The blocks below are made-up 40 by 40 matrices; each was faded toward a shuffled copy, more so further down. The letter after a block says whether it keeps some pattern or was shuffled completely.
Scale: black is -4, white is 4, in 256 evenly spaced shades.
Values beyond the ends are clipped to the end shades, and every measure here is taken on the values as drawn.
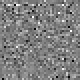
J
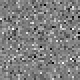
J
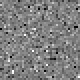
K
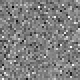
K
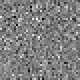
J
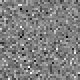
K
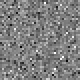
K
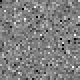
K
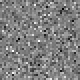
K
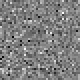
J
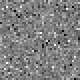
K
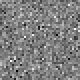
K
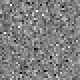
K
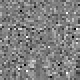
J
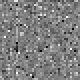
J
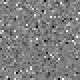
K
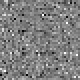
J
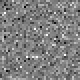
K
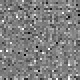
J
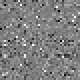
J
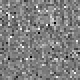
J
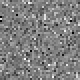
K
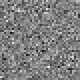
J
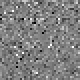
J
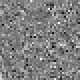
J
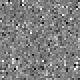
K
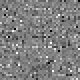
J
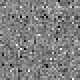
J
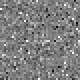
K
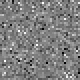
K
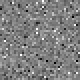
K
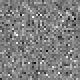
J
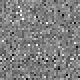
J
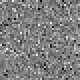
K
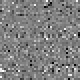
J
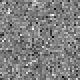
K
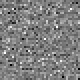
J
